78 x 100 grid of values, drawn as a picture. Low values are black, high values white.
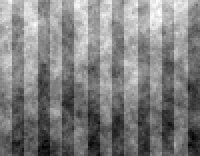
Slope: up to the top. Stripes: upright, repeating 8 times. Mirror symmetry: none. Lone odd cells: none. Average level on the scale: 50%.
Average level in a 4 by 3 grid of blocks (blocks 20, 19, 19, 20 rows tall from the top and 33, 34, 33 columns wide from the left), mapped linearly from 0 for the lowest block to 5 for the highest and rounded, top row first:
5 5 5
4 3 3
2 2 1
0 0 0
